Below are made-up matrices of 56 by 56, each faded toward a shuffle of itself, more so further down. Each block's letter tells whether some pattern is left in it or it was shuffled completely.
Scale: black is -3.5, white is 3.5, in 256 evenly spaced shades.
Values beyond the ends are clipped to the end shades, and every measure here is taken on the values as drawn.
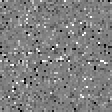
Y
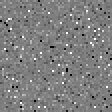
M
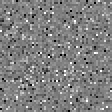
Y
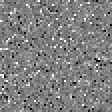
M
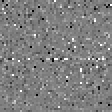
Y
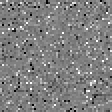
Y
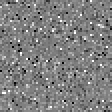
M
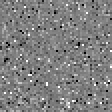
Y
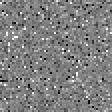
Y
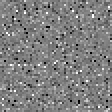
M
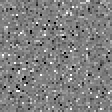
M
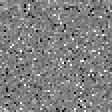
Y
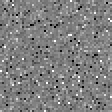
M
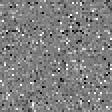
Y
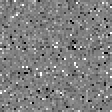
Y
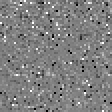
Y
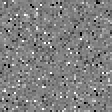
M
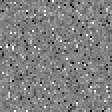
M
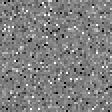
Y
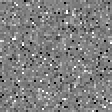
M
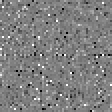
Y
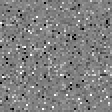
Y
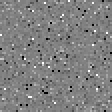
M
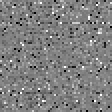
Y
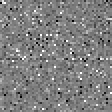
Y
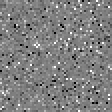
M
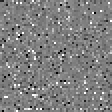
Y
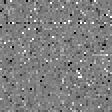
Y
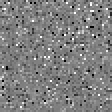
Y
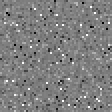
M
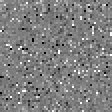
Y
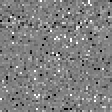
Y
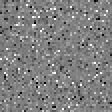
M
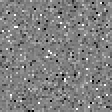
M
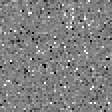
M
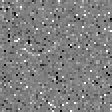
M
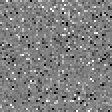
M
